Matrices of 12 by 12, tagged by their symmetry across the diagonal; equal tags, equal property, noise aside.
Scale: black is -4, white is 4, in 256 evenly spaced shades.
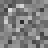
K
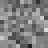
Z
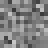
Z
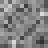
K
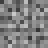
K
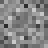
K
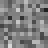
Z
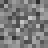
K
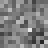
K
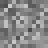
K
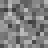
Z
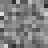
Z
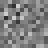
Z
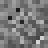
K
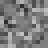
K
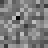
K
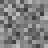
K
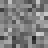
Z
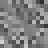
Z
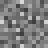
K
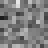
Z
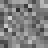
Z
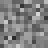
Z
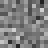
Z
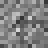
K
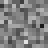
Z
